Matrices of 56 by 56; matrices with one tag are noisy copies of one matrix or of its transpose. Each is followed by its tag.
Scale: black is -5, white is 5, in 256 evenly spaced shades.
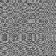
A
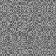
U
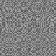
U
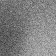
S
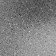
S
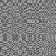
A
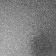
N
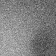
N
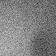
N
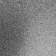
S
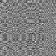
A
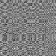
A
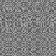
U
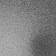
N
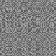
U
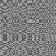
A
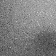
N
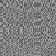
A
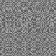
U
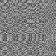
A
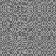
U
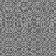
U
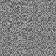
U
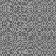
U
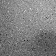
N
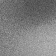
S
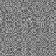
U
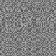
U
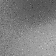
S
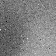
S
